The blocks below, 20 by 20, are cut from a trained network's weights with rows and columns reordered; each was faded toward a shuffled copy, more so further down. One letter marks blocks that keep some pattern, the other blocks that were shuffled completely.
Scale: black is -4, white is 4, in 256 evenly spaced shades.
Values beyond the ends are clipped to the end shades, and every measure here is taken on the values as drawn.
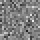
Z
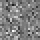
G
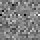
G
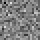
Z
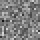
G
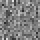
G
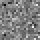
Z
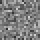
Z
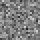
Z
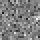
Z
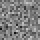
Z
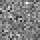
Z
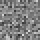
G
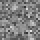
G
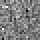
Z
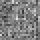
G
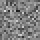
G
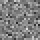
Z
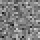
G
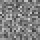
G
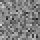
Z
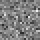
Z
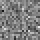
G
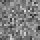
Z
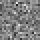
G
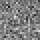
Z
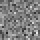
G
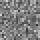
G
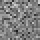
Z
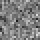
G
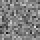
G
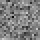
G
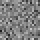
Z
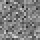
Z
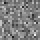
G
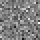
Z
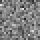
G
